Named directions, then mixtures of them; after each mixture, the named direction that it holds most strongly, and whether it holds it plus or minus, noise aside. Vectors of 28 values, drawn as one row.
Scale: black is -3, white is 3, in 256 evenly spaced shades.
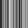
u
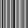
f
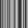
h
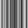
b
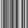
h, minus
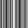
f, minus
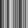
u, plus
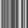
h, minus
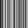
h, plus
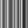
u, minus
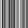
f, plus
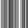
u, minus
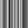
u, minus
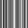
b, minus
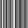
f, minus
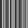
f, minus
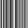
f, minus
